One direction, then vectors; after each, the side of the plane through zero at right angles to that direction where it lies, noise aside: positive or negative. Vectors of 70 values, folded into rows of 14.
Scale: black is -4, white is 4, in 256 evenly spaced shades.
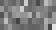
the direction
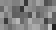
negative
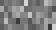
positive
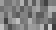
negative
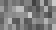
positive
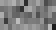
negative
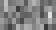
negative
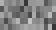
negative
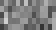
positive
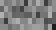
negative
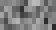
negative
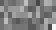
positive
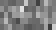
positive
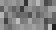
negative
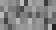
negative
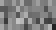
negative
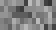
negative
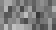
negative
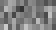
negative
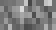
positive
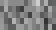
negative
